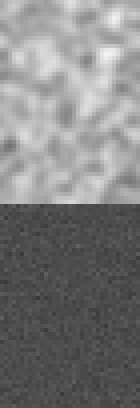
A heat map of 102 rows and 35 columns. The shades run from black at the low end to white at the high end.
The table splits into 2 rows of 1 panel. Panel 1,1: high, blotchy. Panel 2,1: low, fine-grained, faint in contrast.
